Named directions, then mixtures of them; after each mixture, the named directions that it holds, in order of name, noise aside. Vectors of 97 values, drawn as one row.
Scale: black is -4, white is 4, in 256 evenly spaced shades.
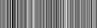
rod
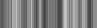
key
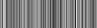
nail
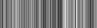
key, nail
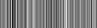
rod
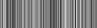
nail, rod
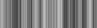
key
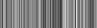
key, nail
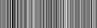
rod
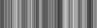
key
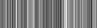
key, rod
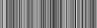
nail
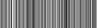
rod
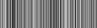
nail, rod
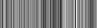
key, nail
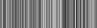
key, nail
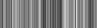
key, nail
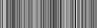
nail, rod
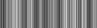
key, nail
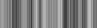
key
